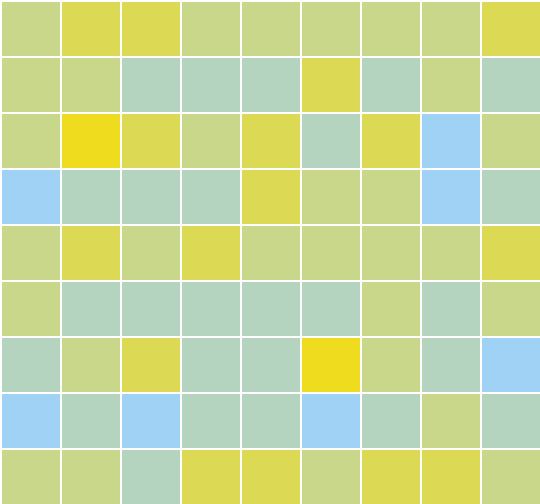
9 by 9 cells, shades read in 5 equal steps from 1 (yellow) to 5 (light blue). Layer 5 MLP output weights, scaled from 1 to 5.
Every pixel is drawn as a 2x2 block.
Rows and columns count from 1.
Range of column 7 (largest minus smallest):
2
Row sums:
24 31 25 34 24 33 30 38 24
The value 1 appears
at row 3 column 2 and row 7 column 6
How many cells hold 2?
16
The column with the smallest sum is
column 2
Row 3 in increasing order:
1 2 2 2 3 3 3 4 5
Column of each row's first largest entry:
1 3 8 1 1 2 9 1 3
